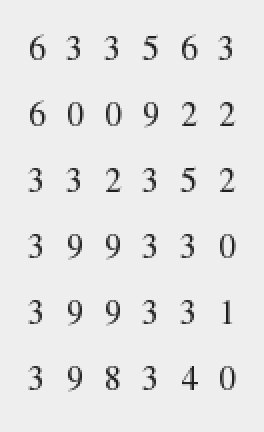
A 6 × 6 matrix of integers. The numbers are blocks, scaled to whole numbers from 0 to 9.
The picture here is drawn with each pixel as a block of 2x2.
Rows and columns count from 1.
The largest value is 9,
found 6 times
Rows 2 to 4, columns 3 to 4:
0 9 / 2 3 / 9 3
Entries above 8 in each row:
0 1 0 2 2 1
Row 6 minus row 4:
0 0 -1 0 1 0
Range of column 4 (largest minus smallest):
6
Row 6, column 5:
4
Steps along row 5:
up same down same down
